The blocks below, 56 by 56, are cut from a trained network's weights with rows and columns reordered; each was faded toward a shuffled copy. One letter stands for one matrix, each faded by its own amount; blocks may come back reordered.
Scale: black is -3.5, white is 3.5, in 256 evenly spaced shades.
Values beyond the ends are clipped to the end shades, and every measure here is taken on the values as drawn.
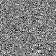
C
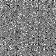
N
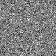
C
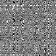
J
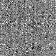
N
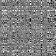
J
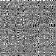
J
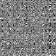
J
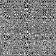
J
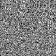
C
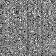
N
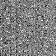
N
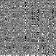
J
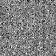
N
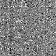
N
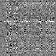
J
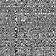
J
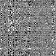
J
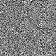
C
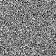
C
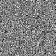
C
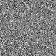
C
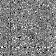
N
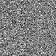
C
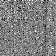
N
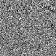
C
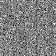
N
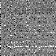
J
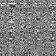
J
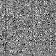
N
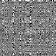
J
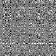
J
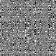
J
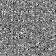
N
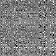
J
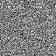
C
